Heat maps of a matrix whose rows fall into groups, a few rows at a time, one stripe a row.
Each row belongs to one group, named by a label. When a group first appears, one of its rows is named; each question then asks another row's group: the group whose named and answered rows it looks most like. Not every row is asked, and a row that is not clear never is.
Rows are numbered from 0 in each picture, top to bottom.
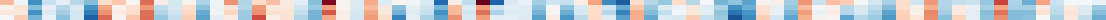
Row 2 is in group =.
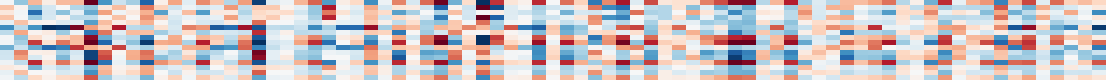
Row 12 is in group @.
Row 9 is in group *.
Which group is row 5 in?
*
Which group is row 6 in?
=
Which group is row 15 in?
@
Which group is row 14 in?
=
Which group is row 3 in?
=
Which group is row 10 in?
=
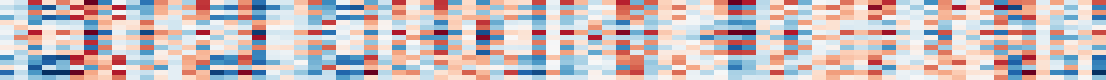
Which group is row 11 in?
*
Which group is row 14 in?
*
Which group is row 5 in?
=
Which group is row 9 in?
=
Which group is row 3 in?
*
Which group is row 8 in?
@
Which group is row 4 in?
=
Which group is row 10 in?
@
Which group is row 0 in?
@
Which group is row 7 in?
=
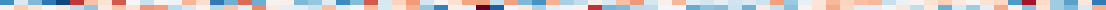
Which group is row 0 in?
*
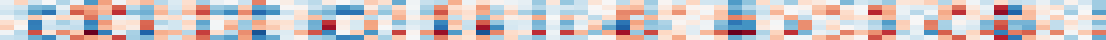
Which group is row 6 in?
@
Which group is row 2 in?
*
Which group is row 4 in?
=
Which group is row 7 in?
*
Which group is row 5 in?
=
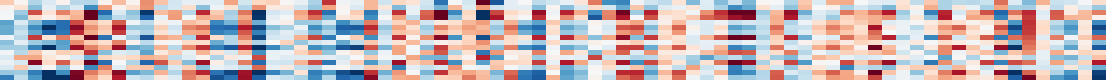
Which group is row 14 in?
*
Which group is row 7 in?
@
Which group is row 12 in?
@
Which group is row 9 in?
*
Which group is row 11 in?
=
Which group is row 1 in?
=
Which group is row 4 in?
*
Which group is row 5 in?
*
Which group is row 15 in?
*
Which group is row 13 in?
=
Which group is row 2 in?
@
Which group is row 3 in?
@
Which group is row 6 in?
*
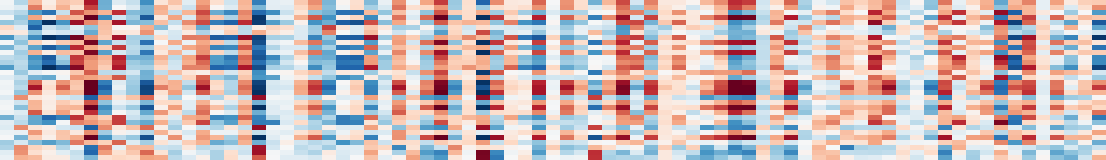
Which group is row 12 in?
*
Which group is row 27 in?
@
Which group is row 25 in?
=
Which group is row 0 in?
@
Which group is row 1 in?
@
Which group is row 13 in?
*
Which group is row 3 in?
@
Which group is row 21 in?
@
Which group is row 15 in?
*
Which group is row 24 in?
*
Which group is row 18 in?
@
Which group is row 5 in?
=
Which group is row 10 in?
@
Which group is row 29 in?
=
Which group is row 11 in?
*
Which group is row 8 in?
@
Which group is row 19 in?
=
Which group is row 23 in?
*
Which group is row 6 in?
=
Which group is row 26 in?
@
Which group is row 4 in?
*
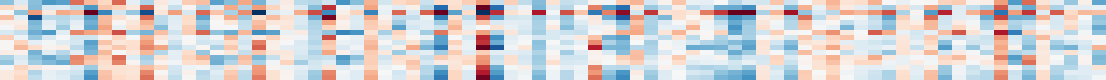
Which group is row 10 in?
=
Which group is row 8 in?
=
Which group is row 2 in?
@
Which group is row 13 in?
=
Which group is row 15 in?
=
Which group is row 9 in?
=
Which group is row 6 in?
*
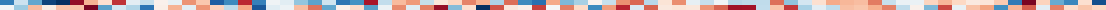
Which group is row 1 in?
@
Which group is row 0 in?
*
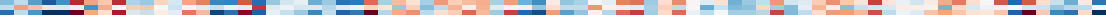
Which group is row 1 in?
=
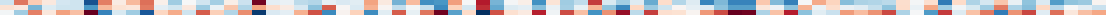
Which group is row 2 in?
@
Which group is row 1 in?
=
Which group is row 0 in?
=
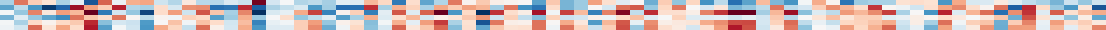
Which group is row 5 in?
@
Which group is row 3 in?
*
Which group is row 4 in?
@
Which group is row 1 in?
*
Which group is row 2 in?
@
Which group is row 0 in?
=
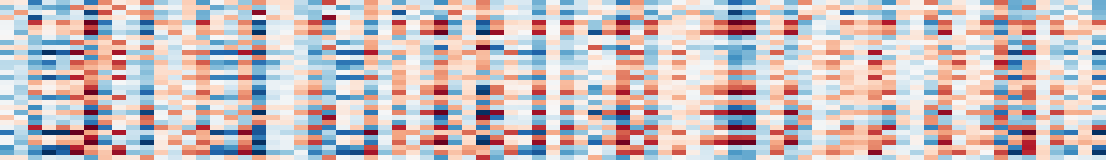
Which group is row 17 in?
@
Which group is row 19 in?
*
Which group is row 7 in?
=
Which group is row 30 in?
*
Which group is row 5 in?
@
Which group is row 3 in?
=
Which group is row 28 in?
@
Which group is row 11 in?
=
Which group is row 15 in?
*
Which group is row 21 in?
=
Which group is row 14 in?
@
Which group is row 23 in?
=
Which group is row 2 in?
=
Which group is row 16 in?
@
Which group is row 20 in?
@
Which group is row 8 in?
*
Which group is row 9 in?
=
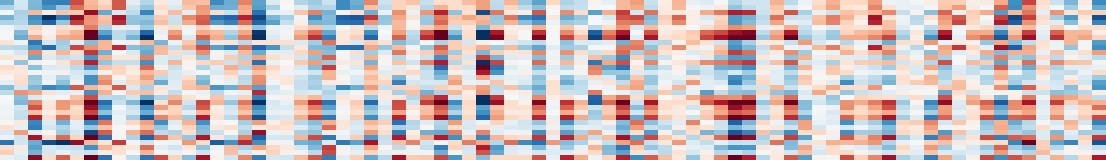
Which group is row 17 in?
*
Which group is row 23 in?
@
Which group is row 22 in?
@
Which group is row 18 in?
=
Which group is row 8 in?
=
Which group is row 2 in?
@
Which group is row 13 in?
=
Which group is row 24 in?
=
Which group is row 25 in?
=
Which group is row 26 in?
=
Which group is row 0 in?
*
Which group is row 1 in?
*
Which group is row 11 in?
=
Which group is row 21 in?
@
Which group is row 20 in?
@
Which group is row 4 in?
*
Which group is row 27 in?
@
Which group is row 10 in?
@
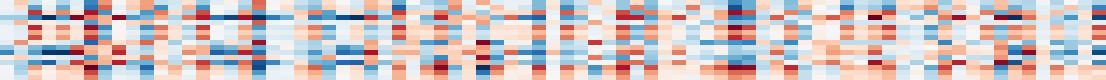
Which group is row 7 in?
@
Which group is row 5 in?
@
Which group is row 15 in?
@
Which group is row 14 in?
@
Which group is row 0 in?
=
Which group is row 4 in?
=
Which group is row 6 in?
@
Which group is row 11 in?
=
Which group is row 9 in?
*
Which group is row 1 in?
=
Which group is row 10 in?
*
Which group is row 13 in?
@
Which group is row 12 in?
*
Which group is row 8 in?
=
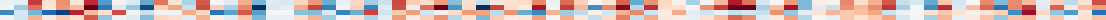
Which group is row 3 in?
@
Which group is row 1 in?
@
